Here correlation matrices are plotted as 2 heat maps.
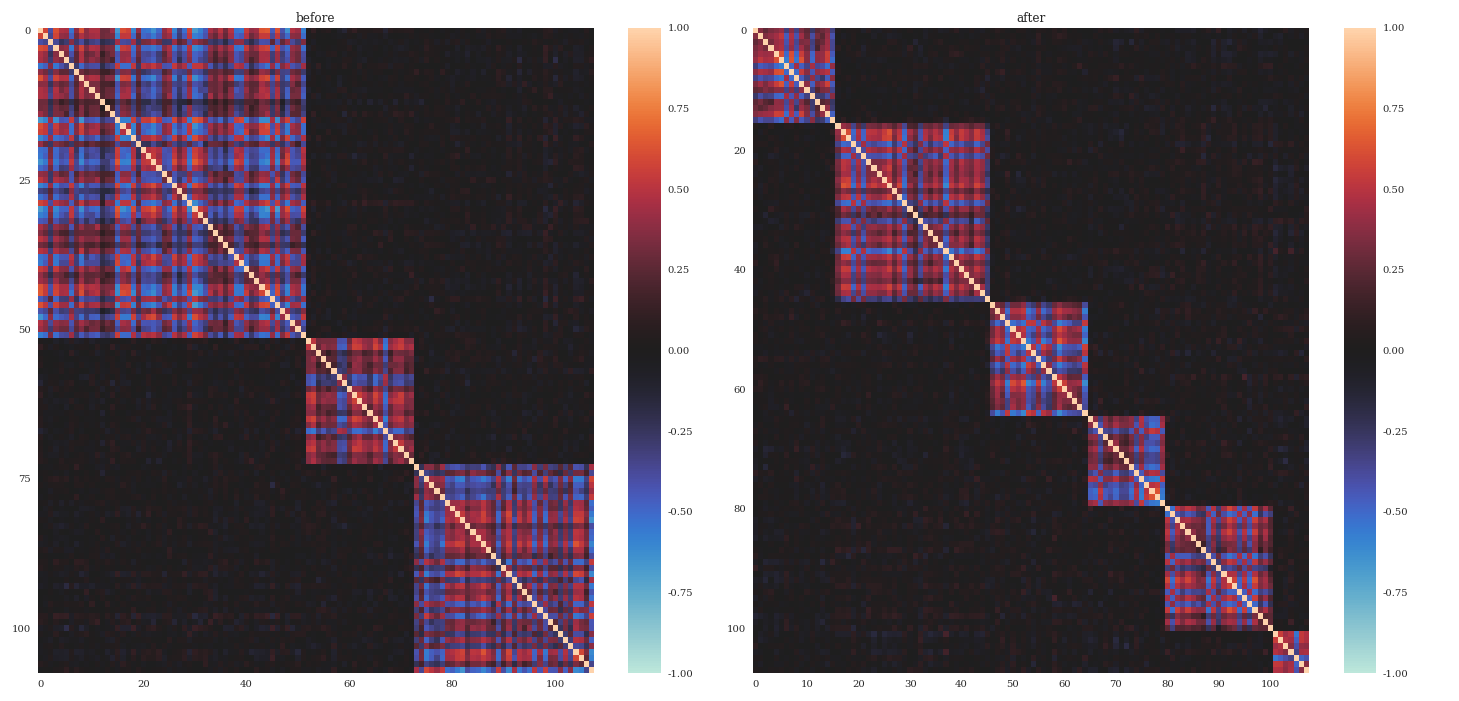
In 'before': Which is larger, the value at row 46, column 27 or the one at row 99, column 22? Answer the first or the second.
the second
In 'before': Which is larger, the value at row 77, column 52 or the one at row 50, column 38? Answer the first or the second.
the first
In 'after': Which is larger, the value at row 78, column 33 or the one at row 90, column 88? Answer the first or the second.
the second
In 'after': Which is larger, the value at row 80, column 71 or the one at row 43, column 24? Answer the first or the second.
the second
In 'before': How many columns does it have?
108
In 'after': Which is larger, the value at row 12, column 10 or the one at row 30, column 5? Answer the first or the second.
the first
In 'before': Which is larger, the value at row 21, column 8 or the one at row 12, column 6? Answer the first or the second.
the second
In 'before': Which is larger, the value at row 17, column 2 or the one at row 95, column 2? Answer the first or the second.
the second
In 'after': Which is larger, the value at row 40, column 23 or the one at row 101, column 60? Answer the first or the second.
the first
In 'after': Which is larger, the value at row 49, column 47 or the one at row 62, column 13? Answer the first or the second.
the second
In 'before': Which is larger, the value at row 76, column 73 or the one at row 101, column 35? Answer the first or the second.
the first
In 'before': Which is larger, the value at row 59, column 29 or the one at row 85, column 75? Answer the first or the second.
the first
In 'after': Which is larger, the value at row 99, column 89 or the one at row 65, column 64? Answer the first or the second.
the first
